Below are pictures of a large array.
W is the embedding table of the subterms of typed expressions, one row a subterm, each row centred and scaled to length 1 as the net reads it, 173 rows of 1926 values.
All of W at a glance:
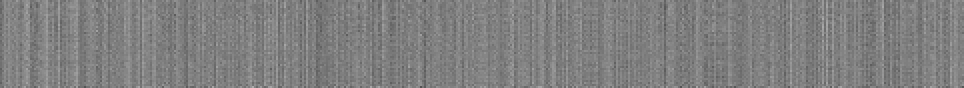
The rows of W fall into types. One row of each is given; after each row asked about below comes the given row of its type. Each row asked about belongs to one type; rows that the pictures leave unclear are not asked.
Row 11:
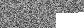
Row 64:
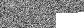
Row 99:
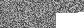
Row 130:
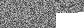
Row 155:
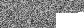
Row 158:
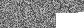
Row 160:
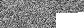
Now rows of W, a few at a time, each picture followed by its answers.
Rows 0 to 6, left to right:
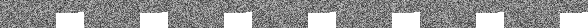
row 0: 155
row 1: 130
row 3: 160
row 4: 130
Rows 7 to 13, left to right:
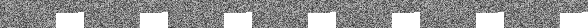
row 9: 99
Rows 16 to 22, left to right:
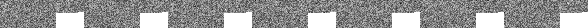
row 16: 130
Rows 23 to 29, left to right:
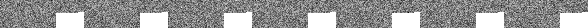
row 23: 158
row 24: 160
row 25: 99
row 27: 11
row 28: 155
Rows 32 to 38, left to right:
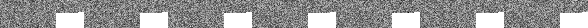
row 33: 155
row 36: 11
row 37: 11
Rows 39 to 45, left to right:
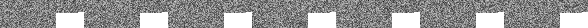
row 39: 11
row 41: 130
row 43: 158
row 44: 130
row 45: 130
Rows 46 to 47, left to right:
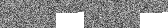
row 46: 64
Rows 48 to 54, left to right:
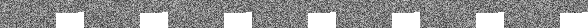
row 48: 158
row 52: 99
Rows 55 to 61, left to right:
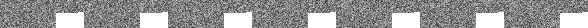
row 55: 11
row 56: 130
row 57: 99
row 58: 11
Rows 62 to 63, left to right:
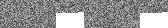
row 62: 130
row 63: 11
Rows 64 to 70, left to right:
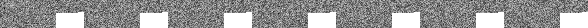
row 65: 99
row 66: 11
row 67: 155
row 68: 130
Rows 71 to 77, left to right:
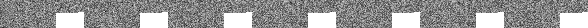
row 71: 99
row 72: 99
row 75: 130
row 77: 11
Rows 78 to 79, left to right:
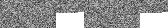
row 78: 160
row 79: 64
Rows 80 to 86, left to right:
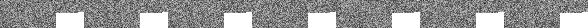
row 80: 99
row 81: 11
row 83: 130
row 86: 155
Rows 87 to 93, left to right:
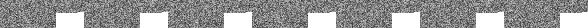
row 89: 155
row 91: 155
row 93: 11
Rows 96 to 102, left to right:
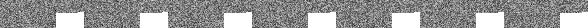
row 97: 99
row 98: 11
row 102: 160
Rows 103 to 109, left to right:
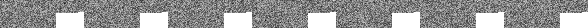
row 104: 64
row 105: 11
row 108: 155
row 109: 155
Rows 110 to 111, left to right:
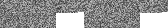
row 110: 160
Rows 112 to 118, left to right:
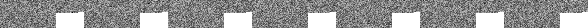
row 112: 155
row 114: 158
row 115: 130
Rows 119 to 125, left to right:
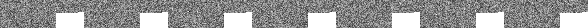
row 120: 155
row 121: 99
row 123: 130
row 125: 158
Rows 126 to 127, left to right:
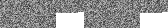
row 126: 158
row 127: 11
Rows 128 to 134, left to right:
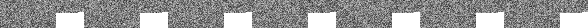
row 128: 155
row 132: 160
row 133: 158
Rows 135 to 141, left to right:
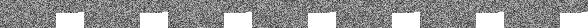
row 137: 99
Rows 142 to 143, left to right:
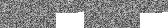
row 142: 158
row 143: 155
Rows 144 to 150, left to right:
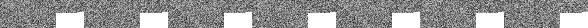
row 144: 64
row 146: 160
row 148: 160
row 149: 158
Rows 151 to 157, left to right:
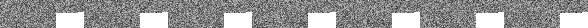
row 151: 130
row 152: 155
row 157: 11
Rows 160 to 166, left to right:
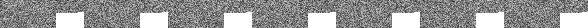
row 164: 158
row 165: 99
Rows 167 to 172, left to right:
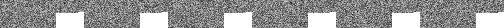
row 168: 130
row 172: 155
